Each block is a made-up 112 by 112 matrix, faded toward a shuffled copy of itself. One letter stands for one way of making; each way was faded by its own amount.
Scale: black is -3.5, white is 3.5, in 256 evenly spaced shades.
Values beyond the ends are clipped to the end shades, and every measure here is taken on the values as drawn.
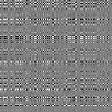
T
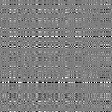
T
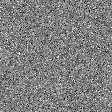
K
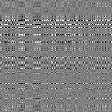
T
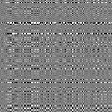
T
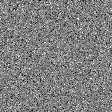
K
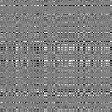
T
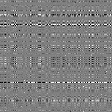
T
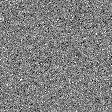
K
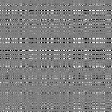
T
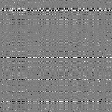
T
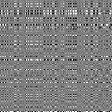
T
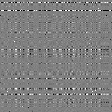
T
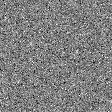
K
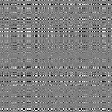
T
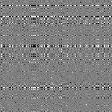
T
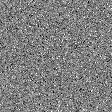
K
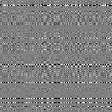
T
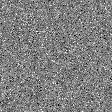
K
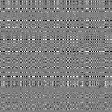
T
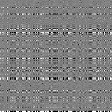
T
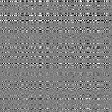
T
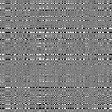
T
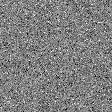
K
